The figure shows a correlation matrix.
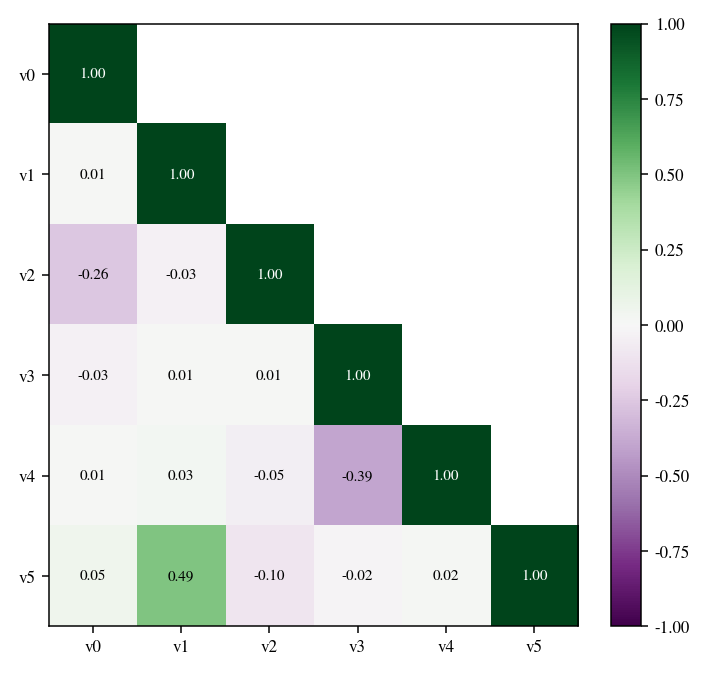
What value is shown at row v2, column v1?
-0.03
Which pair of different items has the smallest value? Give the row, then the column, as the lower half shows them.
v4, v3
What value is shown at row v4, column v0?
0.01
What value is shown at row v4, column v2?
-0.05
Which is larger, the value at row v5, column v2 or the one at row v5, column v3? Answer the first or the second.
the second
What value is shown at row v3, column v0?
-0.03
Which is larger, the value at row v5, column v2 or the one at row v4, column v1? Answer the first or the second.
the second
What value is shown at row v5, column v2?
-0.10
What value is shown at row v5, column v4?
0.02
